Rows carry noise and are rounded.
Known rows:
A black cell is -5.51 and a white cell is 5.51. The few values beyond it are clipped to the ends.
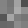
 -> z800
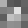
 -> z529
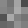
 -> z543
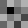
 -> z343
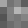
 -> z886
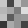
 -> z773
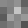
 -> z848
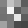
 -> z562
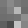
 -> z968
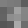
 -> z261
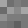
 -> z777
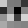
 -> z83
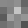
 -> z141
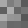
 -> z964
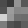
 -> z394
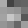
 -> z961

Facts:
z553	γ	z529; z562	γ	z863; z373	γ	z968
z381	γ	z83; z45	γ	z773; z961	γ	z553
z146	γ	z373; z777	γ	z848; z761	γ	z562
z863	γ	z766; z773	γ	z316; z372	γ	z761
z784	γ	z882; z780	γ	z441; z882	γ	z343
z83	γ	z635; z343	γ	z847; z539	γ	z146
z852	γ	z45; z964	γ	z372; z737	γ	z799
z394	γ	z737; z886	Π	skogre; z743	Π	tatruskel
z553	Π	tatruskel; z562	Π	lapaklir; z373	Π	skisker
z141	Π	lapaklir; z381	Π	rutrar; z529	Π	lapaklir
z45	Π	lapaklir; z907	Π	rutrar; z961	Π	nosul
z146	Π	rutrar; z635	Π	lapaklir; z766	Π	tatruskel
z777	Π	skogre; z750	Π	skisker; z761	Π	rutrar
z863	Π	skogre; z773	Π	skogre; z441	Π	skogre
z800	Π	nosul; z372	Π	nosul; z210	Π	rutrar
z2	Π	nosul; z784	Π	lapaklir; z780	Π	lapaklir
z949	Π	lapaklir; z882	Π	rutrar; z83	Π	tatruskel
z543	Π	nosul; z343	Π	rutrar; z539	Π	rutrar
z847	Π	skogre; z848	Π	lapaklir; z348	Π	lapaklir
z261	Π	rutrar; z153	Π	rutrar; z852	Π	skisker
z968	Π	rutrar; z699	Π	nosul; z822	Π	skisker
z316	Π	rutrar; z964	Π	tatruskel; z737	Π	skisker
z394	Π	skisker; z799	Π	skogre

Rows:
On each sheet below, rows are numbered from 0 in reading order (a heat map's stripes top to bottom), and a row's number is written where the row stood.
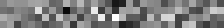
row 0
z784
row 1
z863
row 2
z882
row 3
z761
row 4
z737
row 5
z635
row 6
z146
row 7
z799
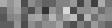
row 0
z766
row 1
z381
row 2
z372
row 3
z852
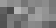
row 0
z847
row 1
z780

